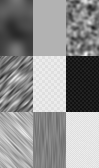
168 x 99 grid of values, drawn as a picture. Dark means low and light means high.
The table splits into 3 rows of 3 panels. Panel 1,1: low, smooth. Panel 1,2: high, flat. Panel 1,3: middling, blotchy, strong in contrast. Panel 2,1: middling, slanting up to the right, strong in contrast. Panel 2,2: very high, checkered, faint in contrast. Panel 2,3: very low, checkered, faint in contrast. Panel 3,1: high, slanting down to the right. Panel 3,2: middling, streaked downward, faint in contrast. Panel 3,3: very high, checkered, faint in contrast.
